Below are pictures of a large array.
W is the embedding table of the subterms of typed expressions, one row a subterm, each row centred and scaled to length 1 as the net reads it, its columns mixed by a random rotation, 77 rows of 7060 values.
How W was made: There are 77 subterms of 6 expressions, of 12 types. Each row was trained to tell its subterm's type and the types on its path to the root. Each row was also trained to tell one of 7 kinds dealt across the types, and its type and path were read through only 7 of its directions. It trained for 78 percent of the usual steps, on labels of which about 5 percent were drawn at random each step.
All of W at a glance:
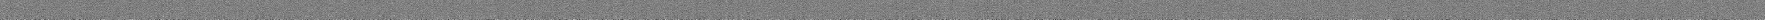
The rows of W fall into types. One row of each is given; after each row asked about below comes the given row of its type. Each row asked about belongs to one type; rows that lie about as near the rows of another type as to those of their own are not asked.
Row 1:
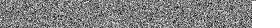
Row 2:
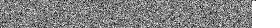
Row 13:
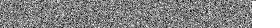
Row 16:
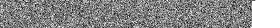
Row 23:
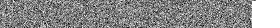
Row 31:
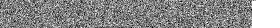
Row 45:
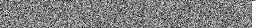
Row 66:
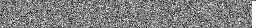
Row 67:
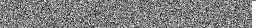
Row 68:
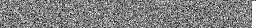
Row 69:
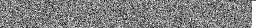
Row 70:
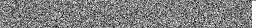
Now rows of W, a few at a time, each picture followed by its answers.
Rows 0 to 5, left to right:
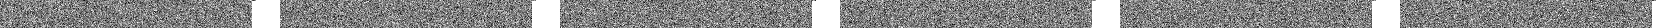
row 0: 13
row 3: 69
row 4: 67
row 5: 45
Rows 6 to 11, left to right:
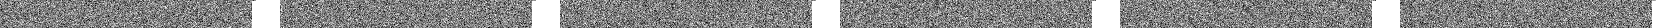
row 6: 68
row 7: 16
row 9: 66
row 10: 1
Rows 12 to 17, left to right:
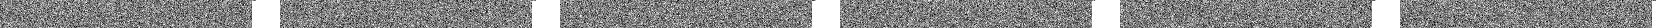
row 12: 1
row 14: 68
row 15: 69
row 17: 1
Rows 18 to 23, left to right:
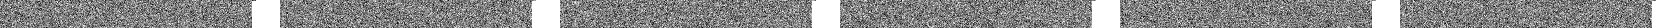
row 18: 2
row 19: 23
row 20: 23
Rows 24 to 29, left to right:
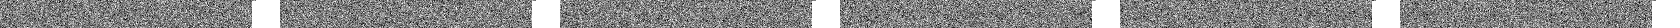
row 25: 23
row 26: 68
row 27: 70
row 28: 67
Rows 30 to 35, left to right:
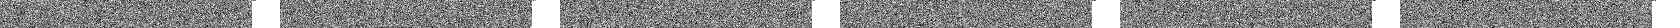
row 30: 13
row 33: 66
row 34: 70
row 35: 2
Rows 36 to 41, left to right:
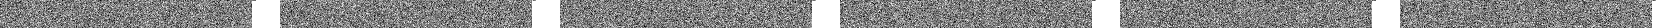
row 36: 45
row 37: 1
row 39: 67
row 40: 23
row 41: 13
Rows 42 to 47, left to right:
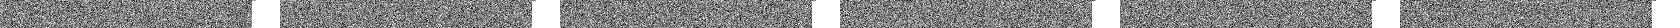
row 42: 16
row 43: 68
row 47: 16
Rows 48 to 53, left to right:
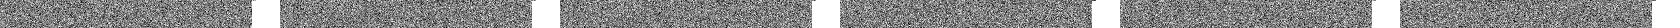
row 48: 31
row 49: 13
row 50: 13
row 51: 23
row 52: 16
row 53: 68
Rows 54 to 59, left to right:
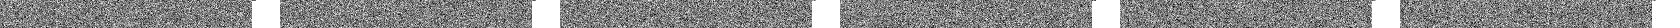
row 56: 69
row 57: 2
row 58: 23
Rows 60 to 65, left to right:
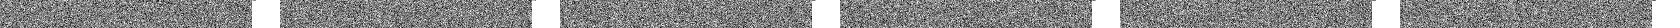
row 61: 16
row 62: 1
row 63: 69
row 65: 1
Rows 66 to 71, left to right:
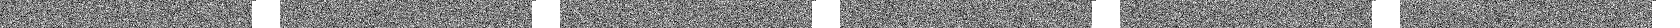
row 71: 13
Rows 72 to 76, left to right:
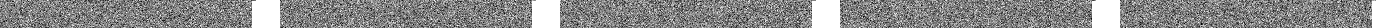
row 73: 69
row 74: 68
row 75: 67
